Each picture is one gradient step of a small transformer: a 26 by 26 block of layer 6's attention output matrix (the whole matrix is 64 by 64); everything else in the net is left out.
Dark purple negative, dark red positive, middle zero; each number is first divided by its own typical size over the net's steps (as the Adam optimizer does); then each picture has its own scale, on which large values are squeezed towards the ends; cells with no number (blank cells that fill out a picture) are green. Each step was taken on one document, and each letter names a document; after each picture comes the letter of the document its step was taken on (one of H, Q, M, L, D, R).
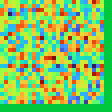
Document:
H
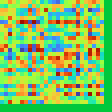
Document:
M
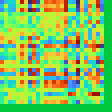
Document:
H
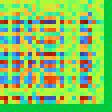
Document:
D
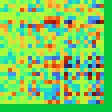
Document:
H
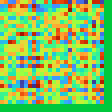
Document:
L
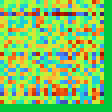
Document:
L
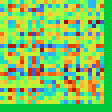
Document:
H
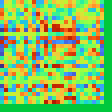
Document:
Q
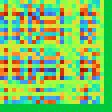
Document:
D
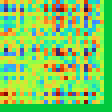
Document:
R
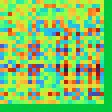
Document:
H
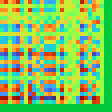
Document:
D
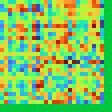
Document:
L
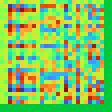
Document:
M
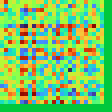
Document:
R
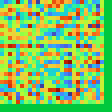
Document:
M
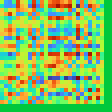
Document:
M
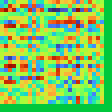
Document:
M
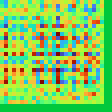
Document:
R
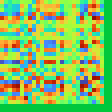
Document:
D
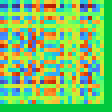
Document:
D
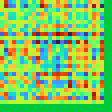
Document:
L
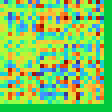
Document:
H
